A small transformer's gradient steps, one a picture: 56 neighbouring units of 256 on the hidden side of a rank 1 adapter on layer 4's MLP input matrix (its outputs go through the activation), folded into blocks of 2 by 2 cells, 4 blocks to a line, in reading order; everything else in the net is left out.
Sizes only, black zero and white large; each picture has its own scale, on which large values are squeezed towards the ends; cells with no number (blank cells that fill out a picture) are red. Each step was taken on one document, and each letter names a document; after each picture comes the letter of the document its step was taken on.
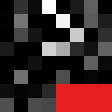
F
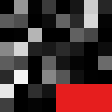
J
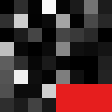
J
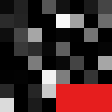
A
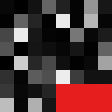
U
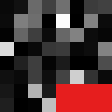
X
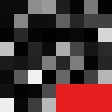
U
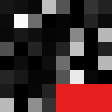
X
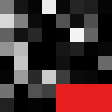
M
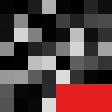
U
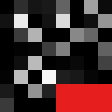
A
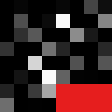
A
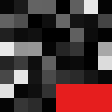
J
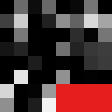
F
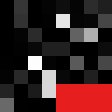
A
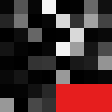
F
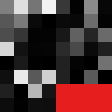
M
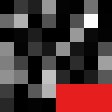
J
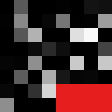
A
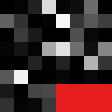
F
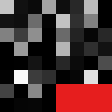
M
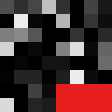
X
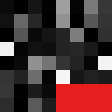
U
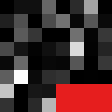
J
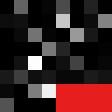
A
